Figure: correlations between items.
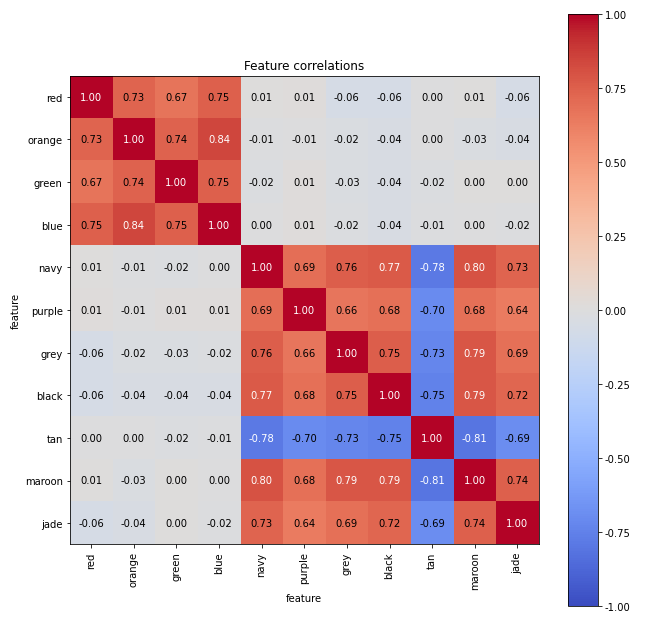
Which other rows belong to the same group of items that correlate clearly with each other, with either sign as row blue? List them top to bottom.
red, orange, green
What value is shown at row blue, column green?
0.75
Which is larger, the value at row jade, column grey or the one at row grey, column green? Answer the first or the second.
the first
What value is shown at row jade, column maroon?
0.74
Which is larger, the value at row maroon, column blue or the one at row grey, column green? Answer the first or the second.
the first
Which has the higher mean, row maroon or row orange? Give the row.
maroon
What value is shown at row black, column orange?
-0.04
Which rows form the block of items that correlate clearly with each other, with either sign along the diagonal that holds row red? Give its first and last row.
red to blue
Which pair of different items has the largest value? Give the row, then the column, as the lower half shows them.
blue, orange
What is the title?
Feature correlations
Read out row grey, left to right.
-0.06 -0.02 -0.03 -0.02 0.76 0.66 1.00 0.75 -0.73 0.79 0.69
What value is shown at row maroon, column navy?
0.80
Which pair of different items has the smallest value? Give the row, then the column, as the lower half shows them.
maroon, tan
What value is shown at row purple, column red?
0.01
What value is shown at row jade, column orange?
-0.04
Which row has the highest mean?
maroon
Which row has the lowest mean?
tan
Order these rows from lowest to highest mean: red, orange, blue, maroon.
red, orange, blue, maroon
